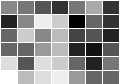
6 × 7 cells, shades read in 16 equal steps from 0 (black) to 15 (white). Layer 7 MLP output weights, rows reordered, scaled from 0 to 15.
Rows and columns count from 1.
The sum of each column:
50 49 62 63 28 30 26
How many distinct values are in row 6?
6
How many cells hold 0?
1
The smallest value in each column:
2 5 5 3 0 1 2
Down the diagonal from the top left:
8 8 8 11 6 6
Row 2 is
2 8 14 12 0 6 3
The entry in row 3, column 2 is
12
